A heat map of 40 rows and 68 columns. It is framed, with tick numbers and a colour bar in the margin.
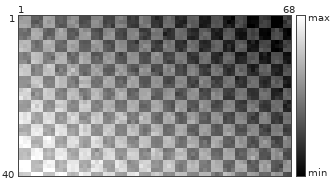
Values rise toward the bottom left. The ninth with the highest average is the bottom left. A checkerboard runs through the table. No lone cell stands out from its neighbours.
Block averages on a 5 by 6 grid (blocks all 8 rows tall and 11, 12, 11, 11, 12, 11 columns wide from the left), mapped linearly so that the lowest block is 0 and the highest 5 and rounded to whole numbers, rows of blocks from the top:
322110 | 332211 | 433221 | 543322 | 544332
